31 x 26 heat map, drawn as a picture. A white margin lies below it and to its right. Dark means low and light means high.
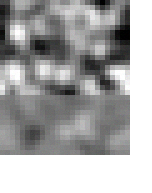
The halves do not mirror each other. A horizontal seam about 60% of the way down splits the table, and the bottom part is calmer. The texture is blotchy. No overall slope runs across the table.
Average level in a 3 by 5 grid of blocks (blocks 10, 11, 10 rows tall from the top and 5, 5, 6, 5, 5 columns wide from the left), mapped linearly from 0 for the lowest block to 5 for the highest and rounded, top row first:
22450 | 54223 | 32333
